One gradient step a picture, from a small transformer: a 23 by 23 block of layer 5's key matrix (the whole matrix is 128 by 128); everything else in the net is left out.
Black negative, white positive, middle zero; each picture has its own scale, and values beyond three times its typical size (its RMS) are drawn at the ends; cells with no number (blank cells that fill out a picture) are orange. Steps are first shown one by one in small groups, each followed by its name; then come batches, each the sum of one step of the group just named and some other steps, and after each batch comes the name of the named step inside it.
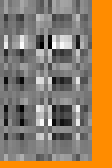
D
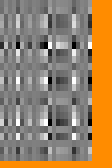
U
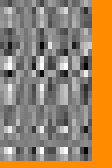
U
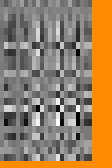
D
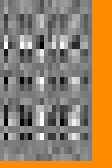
D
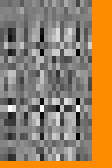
D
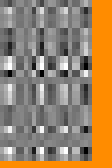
D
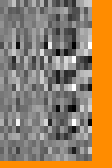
U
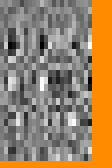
U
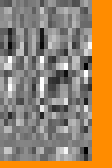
U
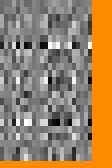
U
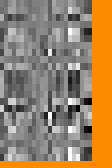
D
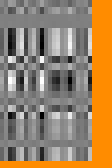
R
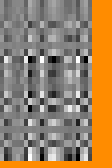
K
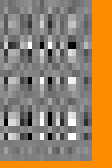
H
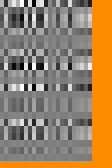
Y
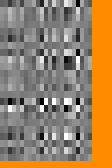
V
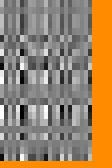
H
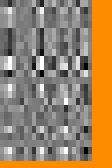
V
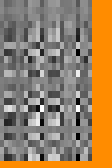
K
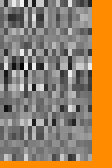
Y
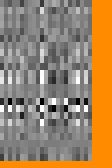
H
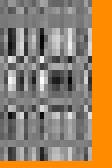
R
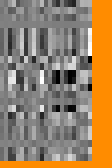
R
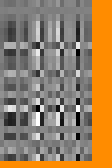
H
